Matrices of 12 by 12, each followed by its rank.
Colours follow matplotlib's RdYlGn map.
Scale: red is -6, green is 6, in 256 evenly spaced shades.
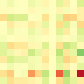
two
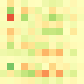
two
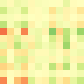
two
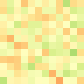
full rank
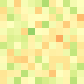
full rank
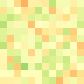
full rank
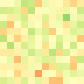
full rank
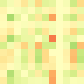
two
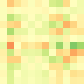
two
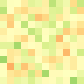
full rank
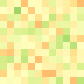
full rank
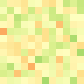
full rank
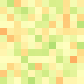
full rank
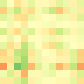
two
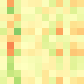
two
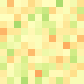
full rank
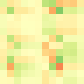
two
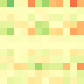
two
